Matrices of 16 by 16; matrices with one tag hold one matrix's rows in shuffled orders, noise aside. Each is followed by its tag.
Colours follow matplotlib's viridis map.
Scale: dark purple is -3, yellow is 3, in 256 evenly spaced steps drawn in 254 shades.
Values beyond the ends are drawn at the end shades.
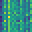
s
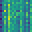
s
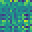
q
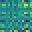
q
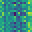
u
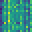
s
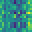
u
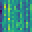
s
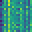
s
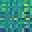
q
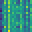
s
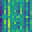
s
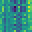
u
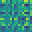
q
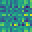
q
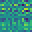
q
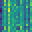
s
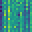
s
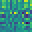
q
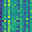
s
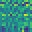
q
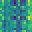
u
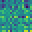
q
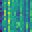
s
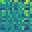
q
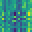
u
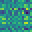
q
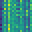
s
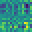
q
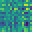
q
